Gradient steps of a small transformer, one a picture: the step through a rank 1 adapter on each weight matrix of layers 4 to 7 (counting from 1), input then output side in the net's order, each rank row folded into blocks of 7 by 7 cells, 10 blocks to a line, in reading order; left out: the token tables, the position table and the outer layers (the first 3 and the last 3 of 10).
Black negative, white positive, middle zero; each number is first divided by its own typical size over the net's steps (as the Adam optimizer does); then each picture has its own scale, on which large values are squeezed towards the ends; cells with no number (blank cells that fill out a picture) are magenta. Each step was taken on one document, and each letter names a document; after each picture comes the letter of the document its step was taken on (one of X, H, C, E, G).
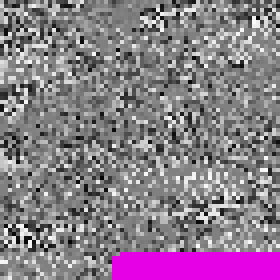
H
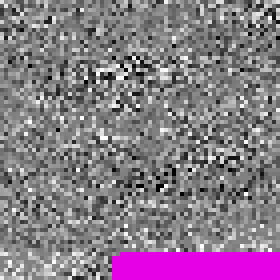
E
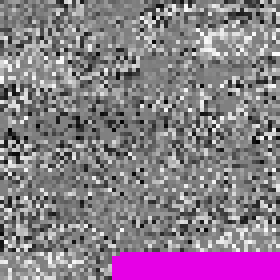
H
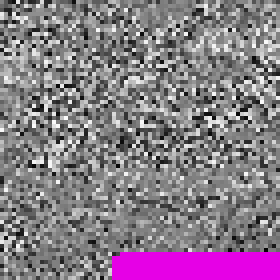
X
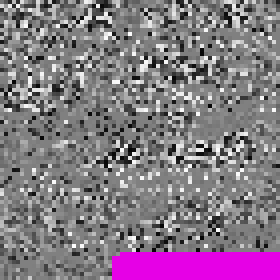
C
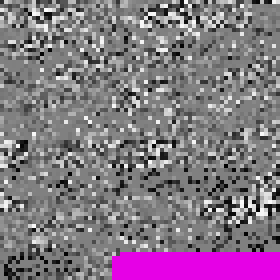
C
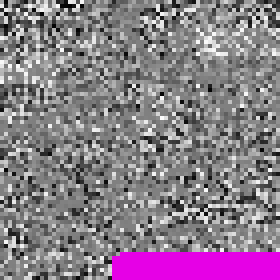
H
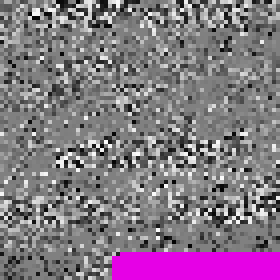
C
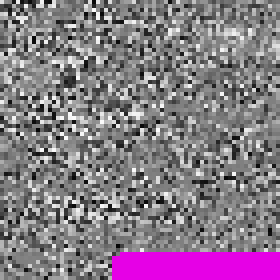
X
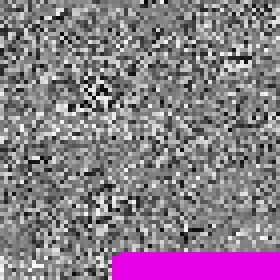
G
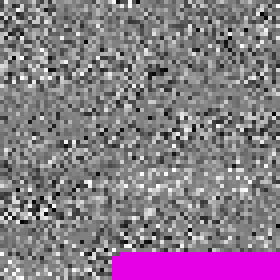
E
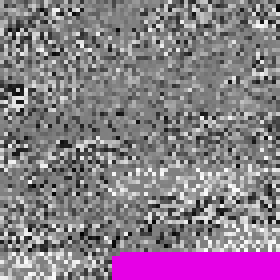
H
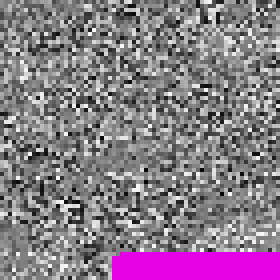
X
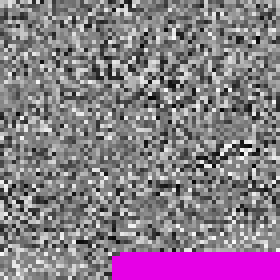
X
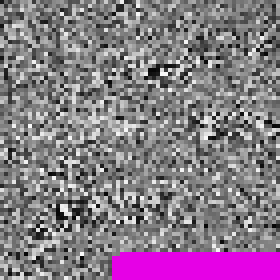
G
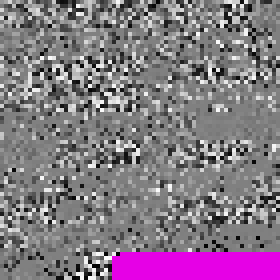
C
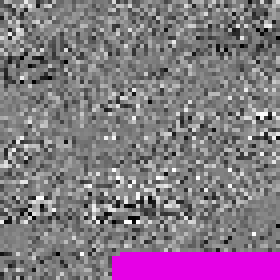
E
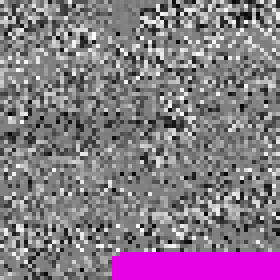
H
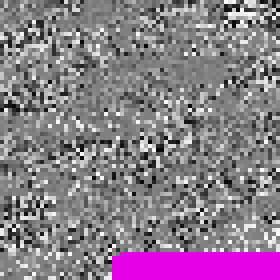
H
